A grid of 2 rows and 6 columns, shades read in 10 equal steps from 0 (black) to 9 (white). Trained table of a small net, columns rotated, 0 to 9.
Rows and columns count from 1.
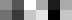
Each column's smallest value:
4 2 7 6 0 6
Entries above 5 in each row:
3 3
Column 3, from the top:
9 7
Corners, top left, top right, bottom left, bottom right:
5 6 4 7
